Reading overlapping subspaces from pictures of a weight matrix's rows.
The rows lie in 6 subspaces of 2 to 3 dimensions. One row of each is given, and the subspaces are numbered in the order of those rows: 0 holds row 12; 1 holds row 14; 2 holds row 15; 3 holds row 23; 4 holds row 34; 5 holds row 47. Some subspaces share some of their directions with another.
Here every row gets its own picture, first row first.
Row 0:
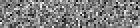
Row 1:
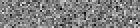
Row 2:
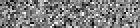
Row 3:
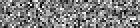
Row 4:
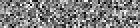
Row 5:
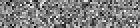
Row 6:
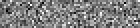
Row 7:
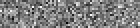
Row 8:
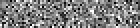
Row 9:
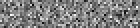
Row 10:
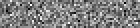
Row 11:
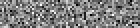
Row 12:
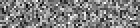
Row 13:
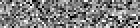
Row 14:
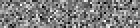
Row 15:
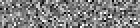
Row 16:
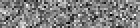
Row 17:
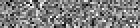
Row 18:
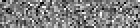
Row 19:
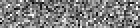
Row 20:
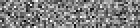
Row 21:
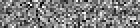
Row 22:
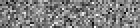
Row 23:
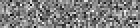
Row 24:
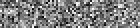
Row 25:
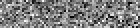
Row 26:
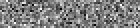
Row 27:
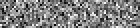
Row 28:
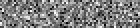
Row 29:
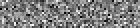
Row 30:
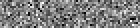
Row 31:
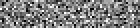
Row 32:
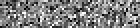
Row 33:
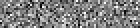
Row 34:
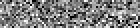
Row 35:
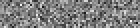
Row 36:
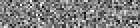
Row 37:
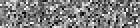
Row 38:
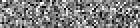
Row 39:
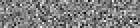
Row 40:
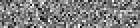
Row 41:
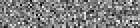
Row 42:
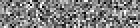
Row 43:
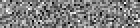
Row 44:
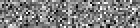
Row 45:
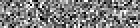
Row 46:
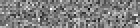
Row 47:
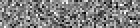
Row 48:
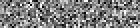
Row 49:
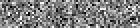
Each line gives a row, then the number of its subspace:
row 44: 1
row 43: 3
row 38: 3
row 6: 3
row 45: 2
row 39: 2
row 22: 5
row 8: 0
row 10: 3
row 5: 5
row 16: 0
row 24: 0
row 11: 0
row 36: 0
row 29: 2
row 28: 5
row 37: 5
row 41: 0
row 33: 4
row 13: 4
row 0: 4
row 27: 0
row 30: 1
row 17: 5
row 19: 4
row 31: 2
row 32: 5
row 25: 4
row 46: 5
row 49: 1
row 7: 0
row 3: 1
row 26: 2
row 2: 5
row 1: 2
